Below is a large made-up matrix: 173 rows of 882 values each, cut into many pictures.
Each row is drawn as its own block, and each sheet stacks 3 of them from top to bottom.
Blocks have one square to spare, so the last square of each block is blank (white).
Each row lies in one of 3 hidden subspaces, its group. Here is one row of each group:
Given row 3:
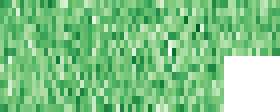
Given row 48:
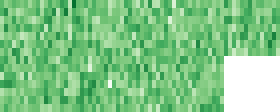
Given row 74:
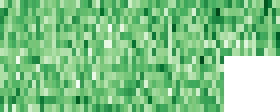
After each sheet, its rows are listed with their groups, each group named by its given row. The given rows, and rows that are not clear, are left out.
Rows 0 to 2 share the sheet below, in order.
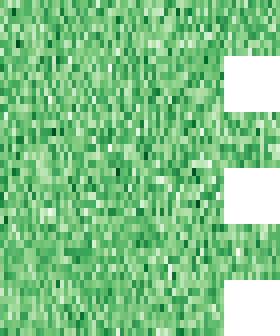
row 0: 48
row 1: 74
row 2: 3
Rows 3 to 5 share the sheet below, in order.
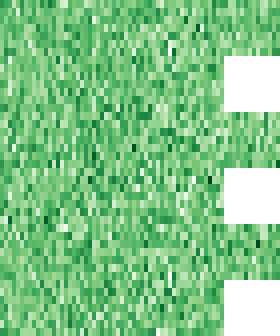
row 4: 48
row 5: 3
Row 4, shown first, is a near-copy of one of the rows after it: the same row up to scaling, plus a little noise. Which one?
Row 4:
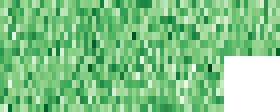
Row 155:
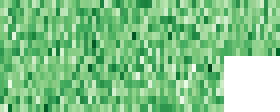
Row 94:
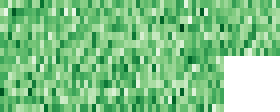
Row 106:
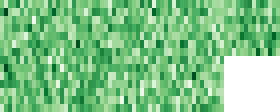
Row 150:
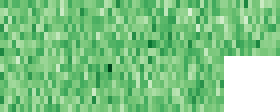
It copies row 155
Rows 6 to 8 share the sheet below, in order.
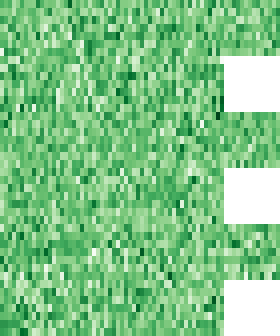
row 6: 74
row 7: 48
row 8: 74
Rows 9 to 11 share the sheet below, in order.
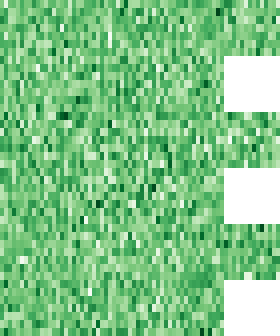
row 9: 74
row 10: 3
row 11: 48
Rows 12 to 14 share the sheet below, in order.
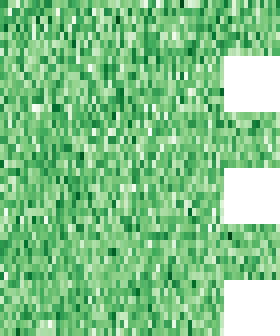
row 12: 48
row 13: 74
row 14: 74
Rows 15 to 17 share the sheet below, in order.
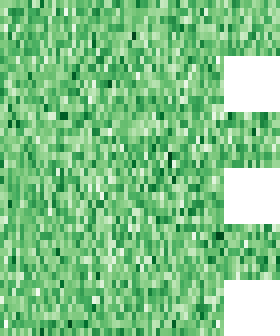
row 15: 48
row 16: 3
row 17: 74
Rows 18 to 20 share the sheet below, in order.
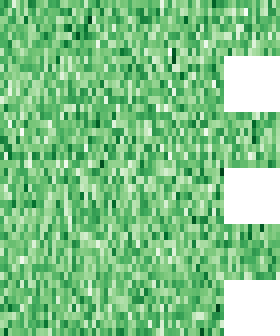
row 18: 3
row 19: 74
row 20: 48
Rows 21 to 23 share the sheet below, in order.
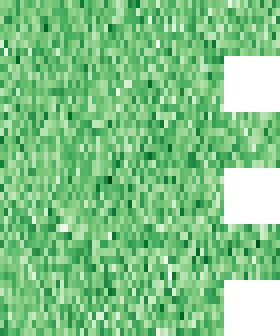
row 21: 74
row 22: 48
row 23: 3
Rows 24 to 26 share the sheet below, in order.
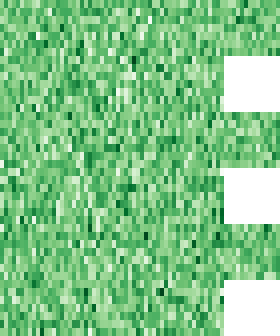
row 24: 74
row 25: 74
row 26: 74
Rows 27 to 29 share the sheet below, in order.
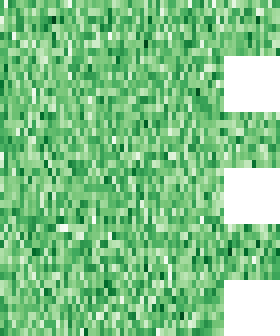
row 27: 74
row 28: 3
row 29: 3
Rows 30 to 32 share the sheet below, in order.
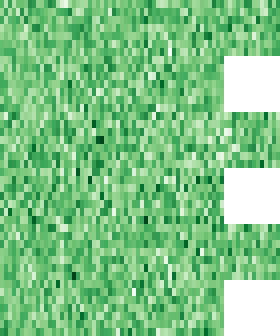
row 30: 3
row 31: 48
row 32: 3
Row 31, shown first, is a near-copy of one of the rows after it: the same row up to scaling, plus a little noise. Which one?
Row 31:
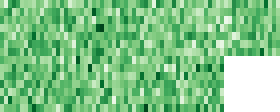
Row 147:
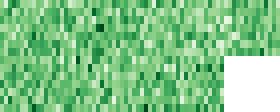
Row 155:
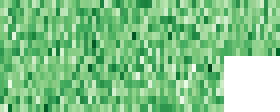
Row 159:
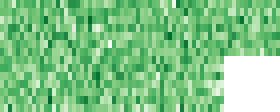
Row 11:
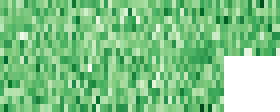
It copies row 147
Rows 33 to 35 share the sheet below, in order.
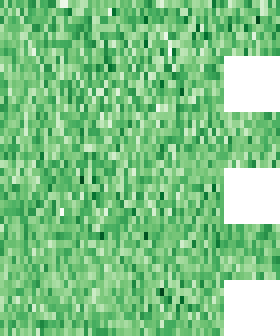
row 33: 3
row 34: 74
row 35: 74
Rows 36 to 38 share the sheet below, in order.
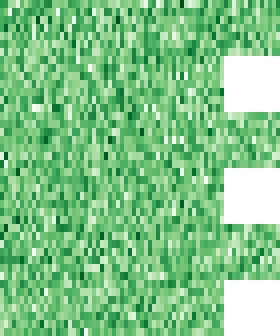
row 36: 48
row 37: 74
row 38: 3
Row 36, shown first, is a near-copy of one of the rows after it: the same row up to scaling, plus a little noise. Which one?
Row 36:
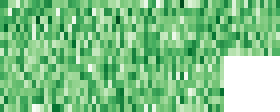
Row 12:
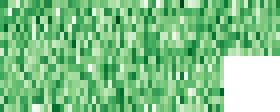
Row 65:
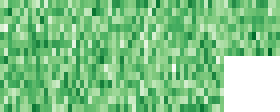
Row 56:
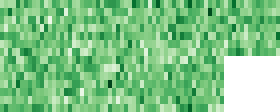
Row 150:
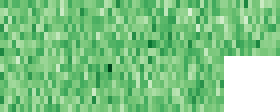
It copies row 12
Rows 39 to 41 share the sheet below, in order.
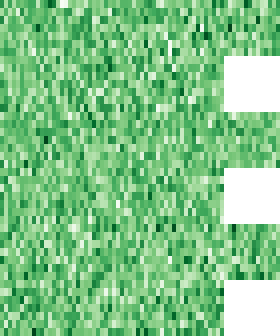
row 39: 3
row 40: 74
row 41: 48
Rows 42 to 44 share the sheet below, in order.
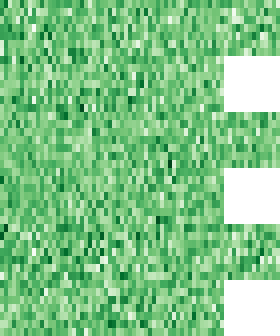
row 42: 3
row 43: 3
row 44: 3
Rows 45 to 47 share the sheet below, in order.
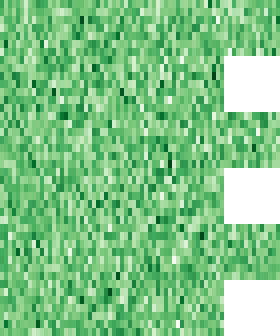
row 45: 74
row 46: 3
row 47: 48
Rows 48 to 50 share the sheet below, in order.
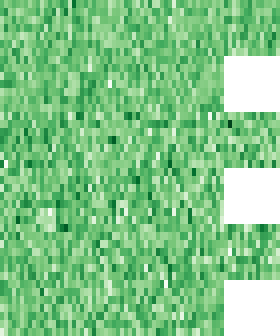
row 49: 74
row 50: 3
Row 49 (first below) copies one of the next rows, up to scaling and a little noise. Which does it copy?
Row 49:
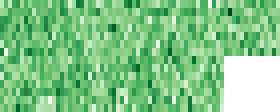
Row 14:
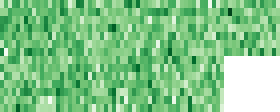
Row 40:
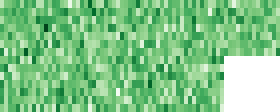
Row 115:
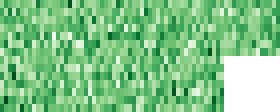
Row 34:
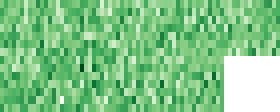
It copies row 14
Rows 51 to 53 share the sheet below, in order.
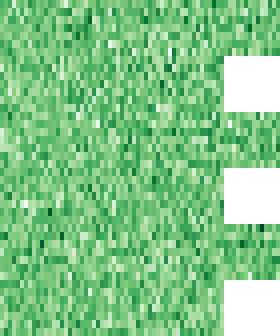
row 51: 3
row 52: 74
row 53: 48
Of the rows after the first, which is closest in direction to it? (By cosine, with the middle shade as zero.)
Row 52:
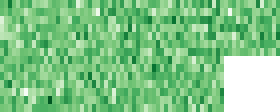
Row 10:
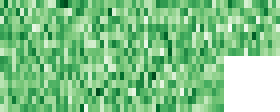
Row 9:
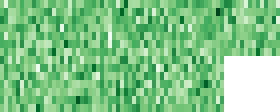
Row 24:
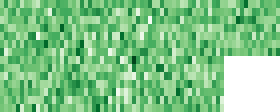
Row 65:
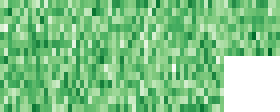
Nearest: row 9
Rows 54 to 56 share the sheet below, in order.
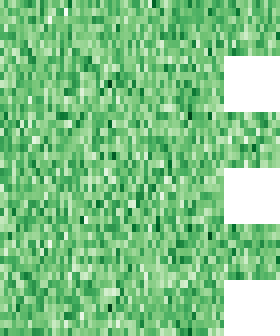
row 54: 48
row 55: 3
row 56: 48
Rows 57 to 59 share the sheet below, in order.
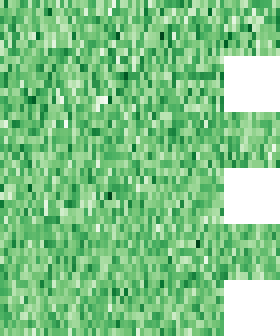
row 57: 74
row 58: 48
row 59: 48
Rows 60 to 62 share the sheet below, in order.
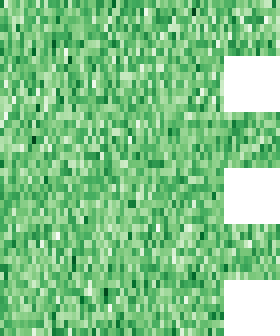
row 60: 74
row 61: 3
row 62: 48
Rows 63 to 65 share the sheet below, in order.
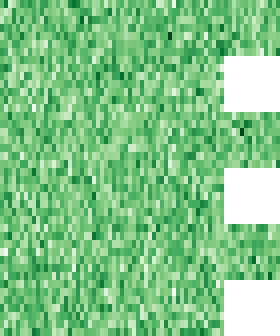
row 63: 48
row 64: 74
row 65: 48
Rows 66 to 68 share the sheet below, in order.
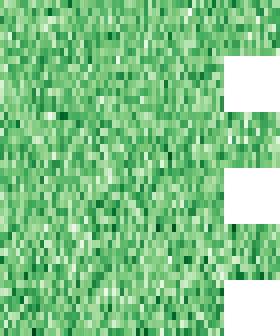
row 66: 74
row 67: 3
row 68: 48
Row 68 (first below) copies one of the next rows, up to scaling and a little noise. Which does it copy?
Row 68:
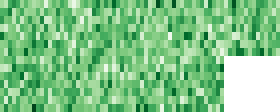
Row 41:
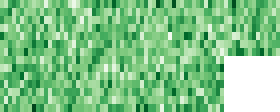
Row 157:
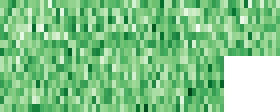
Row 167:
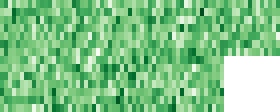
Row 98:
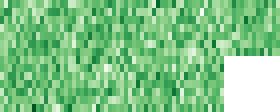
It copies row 41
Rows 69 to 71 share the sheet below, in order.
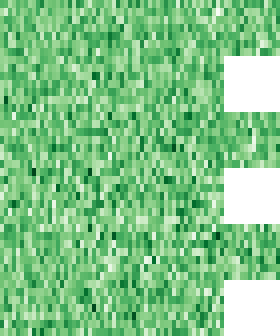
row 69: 74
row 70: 48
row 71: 74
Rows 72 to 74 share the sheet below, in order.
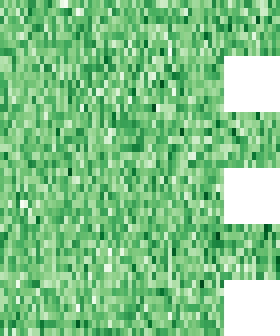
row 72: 3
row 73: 74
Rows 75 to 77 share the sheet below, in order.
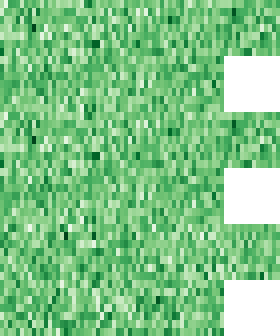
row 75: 3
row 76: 3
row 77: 48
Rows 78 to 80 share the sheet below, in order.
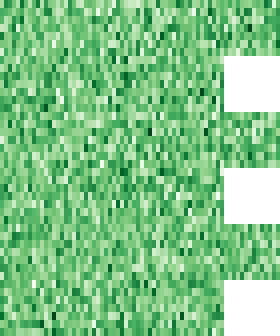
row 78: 74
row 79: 74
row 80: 48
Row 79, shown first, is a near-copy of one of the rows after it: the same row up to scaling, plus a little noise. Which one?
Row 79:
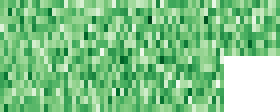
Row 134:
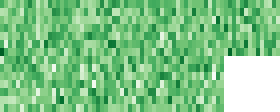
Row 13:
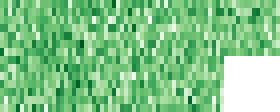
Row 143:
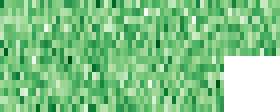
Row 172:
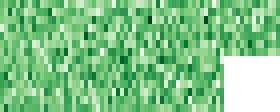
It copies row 172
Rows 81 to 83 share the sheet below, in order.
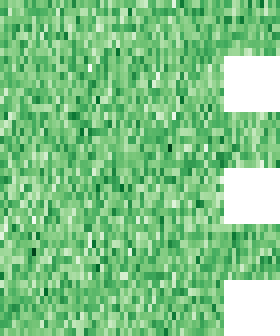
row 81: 48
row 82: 48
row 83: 3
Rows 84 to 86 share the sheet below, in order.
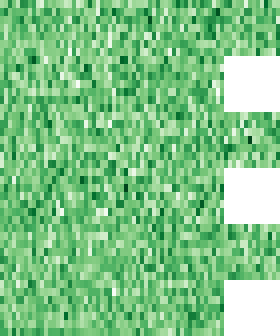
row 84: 74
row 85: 74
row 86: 48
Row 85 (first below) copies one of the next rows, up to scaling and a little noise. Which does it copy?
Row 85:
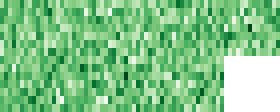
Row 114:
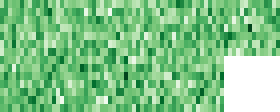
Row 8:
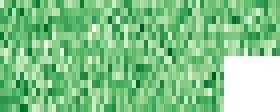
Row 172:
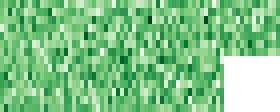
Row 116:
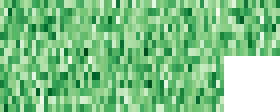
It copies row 114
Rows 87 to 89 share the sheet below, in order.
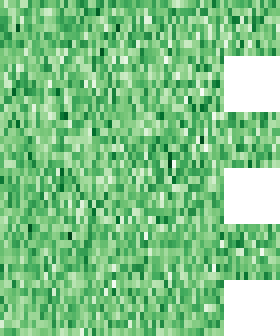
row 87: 74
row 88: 3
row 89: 3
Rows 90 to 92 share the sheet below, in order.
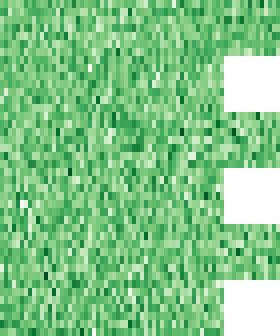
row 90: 48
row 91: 74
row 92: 3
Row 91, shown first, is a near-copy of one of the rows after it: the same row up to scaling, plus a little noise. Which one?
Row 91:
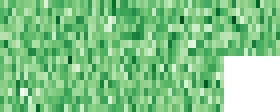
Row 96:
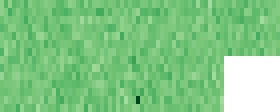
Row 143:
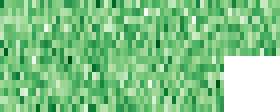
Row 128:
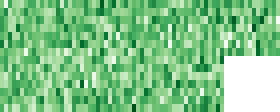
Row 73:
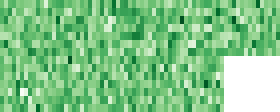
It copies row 73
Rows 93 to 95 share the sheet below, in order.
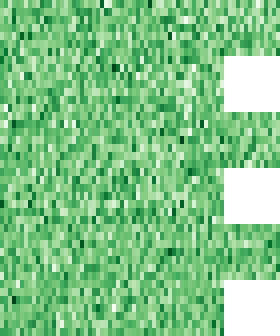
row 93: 48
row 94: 48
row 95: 74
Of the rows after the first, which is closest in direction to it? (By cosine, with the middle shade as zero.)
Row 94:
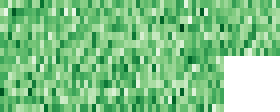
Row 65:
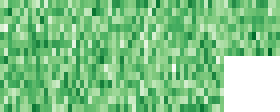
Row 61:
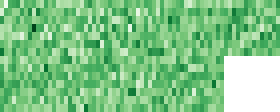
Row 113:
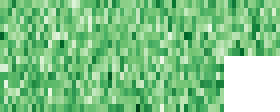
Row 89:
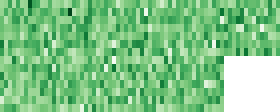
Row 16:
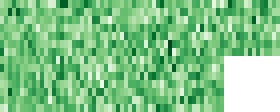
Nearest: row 65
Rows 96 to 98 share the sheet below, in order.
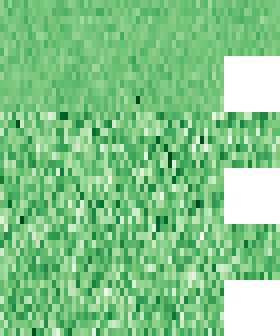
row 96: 74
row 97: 3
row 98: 48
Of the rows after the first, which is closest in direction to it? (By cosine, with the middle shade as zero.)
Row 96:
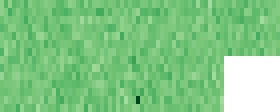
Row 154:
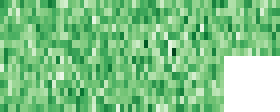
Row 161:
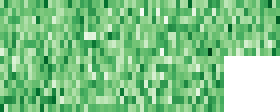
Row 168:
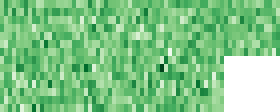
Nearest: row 168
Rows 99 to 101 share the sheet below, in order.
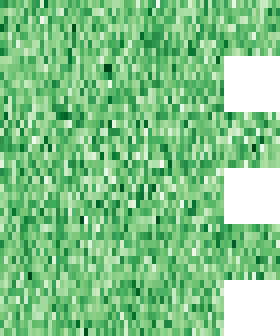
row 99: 48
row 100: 3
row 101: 74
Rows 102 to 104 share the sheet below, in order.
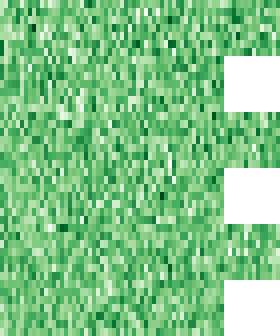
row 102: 3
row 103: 3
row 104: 3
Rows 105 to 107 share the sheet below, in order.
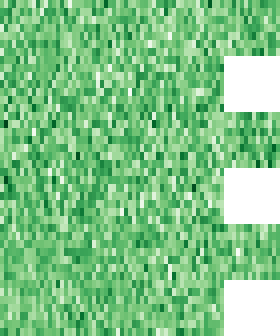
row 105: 48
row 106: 48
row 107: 3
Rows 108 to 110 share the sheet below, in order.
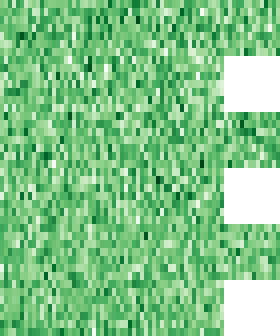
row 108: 48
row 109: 74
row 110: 3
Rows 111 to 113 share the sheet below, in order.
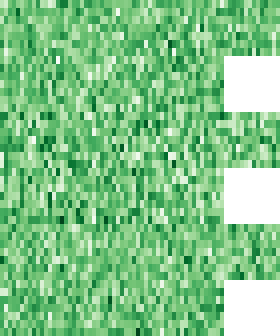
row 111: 3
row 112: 3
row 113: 48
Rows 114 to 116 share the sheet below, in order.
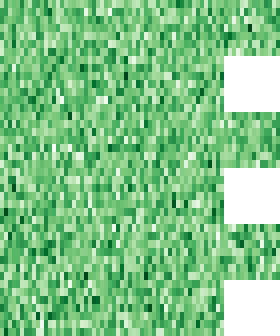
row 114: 74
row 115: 74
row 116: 74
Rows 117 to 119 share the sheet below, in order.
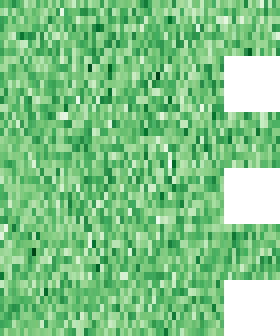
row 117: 48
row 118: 3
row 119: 3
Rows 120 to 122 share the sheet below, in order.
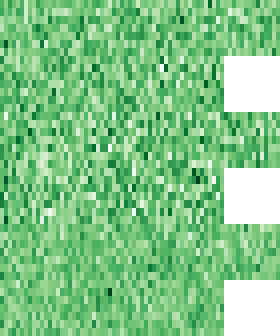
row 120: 74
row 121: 74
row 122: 48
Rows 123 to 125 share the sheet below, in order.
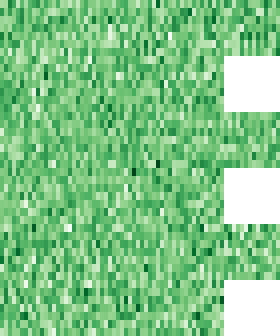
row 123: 74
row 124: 74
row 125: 74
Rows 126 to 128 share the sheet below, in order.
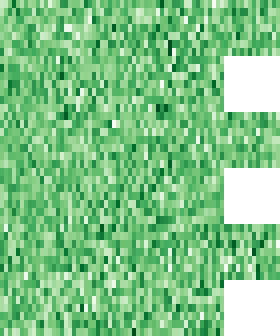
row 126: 3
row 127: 3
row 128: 74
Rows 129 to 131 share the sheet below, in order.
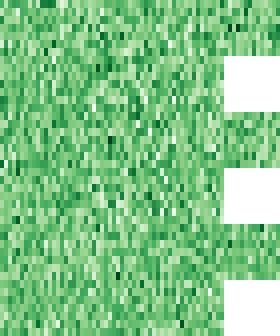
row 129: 3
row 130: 74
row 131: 48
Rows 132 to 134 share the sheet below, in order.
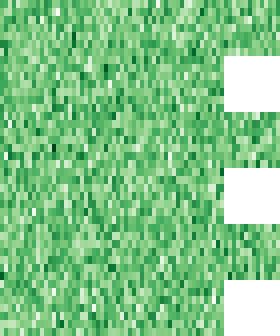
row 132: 48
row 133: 74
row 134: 74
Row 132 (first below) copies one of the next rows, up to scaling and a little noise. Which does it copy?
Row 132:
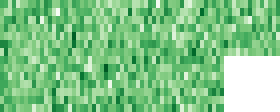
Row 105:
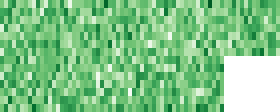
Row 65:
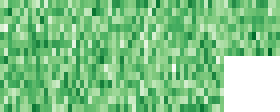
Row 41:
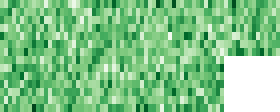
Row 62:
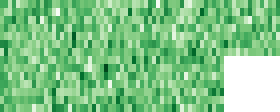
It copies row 62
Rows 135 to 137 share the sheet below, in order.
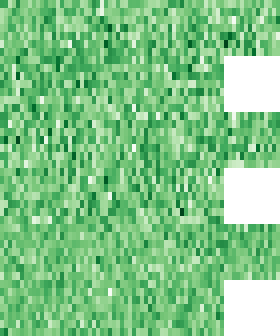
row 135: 74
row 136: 48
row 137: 48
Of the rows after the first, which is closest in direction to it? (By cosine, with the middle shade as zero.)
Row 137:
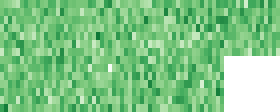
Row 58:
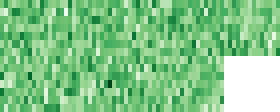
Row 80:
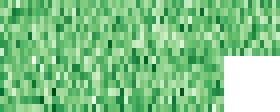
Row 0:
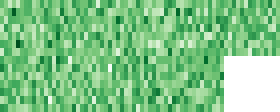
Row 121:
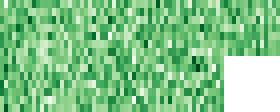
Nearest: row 0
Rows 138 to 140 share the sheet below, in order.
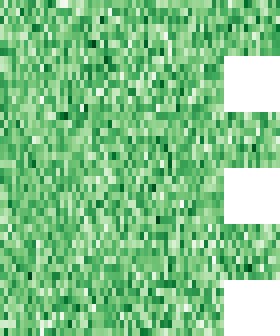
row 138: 3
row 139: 3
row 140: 74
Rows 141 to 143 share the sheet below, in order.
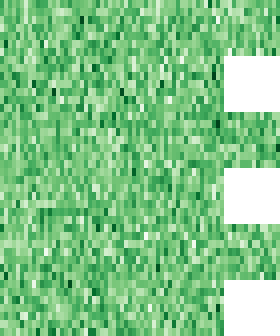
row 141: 74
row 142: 74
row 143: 74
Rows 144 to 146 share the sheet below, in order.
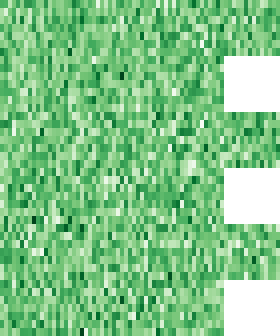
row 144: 48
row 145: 48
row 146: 3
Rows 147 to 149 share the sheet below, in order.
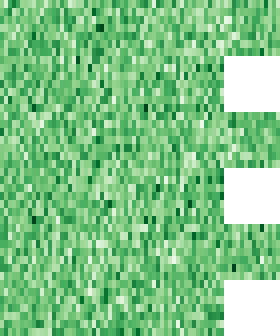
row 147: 48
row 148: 48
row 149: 48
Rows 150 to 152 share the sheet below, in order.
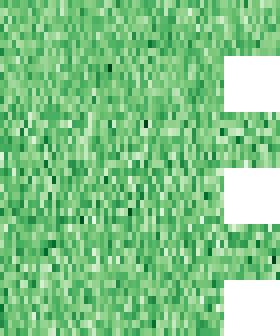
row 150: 48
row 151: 3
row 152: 74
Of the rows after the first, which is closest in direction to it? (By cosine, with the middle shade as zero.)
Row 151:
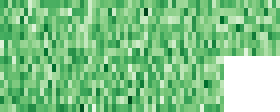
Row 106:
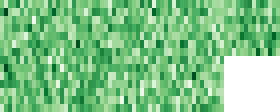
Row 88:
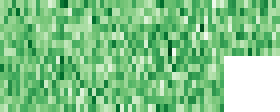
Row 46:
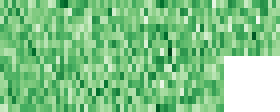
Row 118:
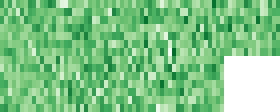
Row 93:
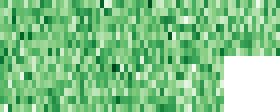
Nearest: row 46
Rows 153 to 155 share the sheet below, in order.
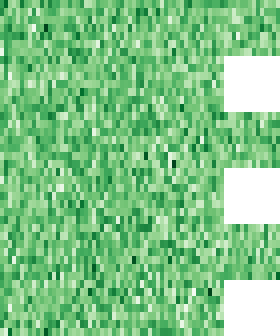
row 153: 3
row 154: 3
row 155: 48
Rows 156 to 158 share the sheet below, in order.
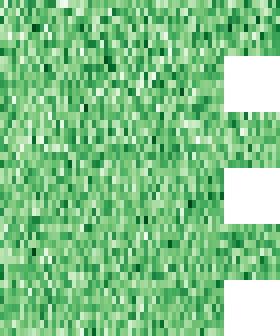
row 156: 3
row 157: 48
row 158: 3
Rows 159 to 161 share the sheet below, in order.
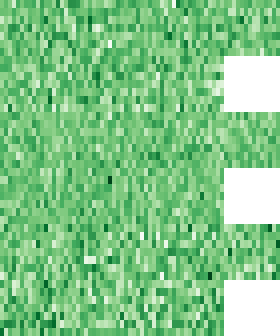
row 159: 48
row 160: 48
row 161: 74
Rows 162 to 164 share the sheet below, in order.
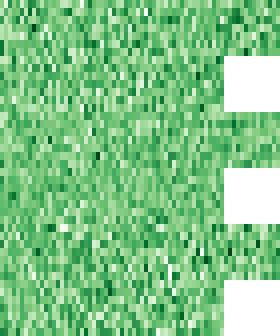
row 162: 3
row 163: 3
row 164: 3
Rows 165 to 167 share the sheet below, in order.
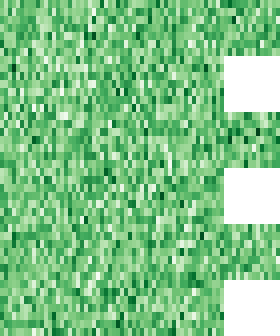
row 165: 74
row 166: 3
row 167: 48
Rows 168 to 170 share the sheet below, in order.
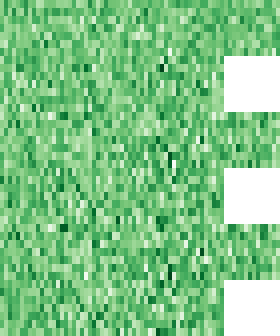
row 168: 74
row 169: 3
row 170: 3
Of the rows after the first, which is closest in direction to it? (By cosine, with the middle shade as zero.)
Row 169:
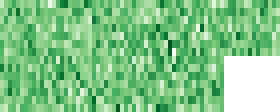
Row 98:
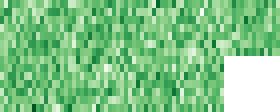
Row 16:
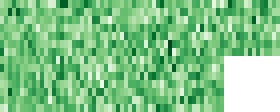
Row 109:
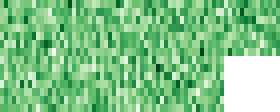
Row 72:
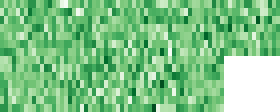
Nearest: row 16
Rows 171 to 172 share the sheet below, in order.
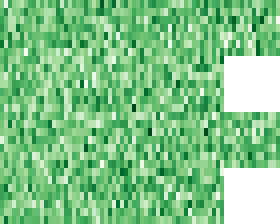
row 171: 74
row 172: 74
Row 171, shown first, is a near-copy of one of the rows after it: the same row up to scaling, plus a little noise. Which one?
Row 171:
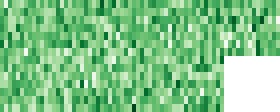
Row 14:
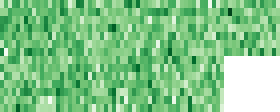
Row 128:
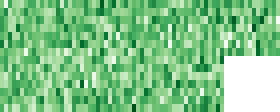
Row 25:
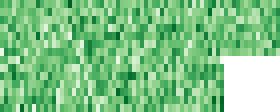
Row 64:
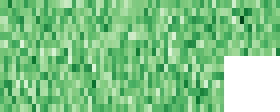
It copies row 128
